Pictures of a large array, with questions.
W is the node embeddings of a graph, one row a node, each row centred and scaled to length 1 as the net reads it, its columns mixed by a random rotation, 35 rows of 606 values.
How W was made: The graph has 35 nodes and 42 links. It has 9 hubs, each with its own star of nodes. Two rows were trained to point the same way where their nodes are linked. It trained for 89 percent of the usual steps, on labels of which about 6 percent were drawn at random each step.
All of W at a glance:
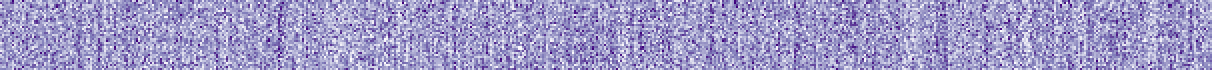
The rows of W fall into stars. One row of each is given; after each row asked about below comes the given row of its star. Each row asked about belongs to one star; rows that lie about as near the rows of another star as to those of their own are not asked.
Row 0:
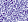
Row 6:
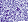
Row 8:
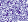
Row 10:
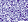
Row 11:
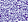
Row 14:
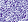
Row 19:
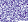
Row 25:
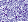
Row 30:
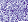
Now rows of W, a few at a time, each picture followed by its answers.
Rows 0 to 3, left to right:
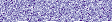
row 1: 0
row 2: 25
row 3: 25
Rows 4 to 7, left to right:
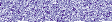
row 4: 8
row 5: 8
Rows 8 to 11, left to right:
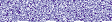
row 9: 19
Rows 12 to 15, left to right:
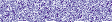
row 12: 6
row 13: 11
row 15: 30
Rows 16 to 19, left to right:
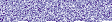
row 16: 0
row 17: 11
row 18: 10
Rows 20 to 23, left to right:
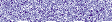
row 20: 19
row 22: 8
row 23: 6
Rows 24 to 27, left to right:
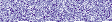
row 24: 11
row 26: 25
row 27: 14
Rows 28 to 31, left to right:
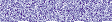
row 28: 11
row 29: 30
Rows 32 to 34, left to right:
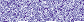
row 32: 19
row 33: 25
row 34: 30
